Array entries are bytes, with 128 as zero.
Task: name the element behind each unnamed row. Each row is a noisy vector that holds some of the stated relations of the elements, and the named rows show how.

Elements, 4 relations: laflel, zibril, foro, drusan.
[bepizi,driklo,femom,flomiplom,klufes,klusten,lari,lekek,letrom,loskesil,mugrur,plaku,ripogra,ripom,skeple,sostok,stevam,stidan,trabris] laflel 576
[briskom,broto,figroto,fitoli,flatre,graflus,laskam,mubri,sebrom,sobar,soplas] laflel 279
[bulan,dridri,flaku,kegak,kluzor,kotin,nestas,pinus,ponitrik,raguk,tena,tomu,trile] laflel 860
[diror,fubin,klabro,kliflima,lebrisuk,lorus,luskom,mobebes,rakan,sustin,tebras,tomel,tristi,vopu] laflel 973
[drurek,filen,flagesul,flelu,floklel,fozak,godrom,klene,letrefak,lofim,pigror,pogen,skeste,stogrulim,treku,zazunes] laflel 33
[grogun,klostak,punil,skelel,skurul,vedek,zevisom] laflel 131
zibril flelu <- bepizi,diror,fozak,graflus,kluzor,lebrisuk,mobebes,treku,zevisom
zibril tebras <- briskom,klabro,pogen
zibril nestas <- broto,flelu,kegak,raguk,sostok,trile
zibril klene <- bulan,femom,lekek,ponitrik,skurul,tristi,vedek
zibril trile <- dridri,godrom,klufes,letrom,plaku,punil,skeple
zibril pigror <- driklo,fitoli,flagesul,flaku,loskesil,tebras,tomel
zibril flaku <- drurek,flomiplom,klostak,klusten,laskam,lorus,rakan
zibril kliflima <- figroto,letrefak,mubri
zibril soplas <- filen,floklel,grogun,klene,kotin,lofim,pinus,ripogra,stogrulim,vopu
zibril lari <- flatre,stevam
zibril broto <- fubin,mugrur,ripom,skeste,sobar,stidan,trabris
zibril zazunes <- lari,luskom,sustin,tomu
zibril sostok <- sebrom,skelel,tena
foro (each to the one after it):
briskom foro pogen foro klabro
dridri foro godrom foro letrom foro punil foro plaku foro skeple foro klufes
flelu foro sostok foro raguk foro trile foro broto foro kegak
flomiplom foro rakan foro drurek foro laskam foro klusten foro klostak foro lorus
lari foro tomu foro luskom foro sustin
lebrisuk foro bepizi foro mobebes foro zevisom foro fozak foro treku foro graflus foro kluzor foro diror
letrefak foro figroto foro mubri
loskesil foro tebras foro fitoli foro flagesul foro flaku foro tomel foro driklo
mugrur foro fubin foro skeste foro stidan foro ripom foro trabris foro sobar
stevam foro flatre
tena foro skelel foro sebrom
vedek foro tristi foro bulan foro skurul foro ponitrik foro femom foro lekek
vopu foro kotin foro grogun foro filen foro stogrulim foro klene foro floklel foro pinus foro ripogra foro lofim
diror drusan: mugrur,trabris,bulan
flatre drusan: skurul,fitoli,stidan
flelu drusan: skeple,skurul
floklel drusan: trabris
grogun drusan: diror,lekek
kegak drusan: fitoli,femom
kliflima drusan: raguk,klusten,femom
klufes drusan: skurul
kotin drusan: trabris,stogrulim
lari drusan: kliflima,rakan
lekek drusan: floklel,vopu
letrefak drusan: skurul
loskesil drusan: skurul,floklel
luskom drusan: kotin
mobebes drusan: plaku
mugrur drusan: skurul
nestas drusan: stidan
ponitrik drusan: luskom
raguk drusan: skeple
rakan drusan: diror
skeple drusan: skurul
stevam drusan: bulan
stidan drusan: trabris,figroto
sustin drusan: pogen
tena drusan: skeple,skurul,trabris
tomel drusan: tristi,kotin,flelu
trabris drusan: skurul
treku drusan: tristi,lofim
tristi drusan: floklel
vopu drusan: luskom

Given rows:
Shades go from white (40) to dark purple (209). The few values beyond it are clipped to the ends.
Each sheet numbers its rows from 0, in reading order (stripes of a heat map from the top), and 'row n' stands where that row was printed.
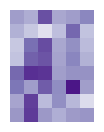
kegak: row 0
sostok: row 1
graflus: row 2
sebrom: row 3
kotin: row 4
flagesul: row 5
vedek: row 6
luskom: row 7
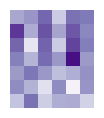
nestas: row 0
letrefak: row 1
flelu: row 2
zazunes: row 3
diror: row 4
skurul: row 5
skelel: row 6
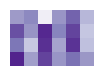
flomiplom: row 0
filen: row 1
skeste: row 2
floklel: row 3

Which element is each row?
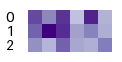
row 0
treku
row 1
ponitrik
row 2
raguk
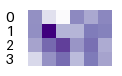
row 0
klusten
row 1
tomel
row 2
tomu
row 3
broto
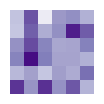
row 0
klostak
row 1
flaku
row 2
flatre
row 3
vopu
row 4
kliflima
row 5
lofim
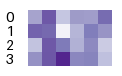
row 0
rakan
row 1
loskesil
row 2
mobebes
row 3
pinus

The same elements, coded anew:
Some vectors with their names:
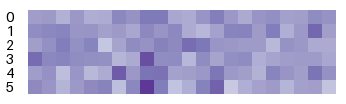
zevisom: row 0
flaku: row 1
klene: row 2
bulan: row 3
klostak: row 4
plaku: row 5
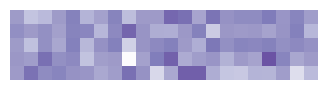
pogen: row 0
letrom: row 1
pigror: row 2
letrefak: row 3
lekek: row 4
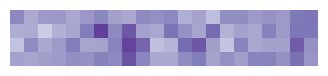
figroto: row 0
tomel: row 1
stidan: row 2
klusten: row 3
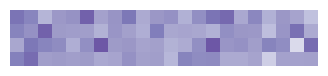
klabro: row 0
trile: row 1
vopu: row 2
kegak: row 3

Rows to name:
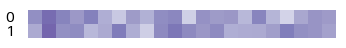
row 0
nestas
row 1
skurul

